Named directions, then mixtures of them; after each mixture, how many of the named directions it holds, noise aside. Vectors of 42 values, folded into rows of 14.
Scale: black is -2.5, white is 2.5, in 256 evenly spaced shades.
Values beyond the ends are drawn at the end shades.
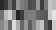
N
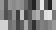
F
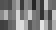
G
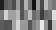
two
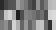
one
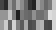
two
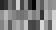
three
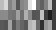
three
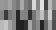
one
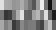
two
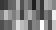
two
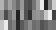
two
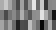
two
